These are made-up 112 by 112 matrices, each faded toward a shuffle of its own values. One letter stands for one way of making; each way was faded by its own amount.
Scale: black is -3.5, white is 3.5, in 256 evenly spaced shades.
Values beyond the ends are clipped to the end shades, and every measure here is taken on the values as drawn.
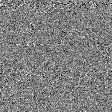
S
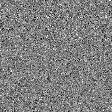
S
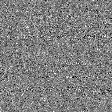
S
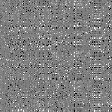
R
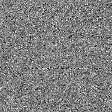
S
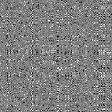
R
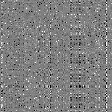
R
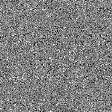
S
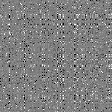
R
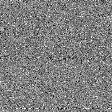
S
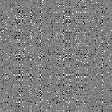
R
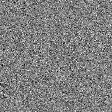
S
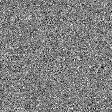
S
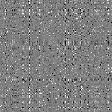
R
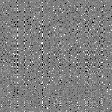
R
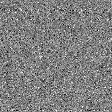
S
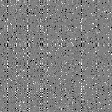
R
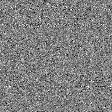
S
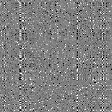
R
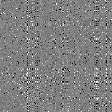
R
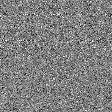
S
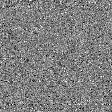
S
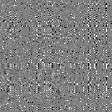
R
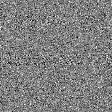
S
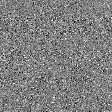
S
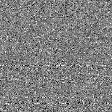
S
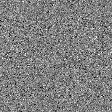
S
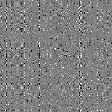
R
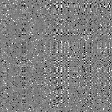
R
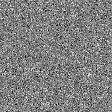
S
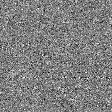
S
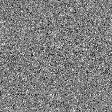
S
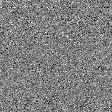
S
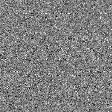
S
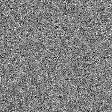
S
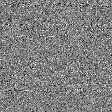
S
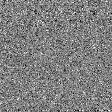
S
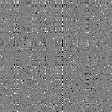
R
